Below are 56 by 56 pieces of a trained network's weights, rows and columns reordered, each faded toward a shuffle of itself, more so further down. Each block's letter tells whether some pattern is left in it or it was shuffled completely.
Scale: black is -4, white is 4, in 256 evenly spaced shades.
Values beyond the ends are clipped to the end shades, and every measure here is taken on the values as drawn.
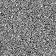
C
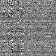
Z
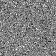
C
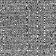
Z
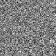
Z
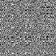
Z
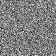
C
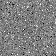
C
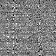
Z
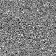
C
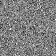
C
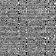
Z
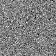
C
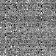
Z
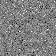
C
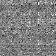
Z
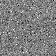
C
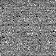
Z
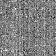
Z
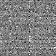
Z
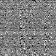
Z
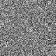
Z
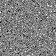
C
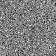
C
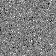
C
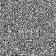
Z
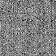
Z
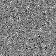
C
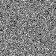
C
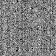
Z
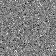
C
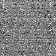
Z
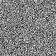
C
